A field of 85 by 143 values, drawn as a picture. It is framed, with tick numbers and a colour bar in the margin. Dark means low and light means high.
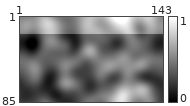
No lone cell stands out from its neighbours. The ninth with the highest average is the top right. The halves do not mirror each other. The top part is higher, up to a seam about 20% of the way down.
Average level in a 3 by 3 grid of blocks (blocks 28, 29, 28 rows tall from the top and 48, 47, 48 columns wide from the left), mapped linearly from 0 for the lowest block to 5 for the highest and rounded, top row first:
4 4 5
2 3 3
0 2 4
